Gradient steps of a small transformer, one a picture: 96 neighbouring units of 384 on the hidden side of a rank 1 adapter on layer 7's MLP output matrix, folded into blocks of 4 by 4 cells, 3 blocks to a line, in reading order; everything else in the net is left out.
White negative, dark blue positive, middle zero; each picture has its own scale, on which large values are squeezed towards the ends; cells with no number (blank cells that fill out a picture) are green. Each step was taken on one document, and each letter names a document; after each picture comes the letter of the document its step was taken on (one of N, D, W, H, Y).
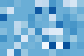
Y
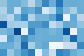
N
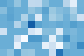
Y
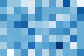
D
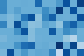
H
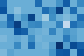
H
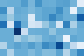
H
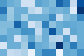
D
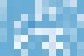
Y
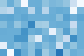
D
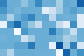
H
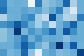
N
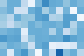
N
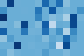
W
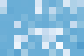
Y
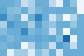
D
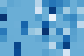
W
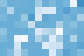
Y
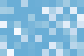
H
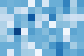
N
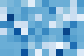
N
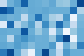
D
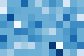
H
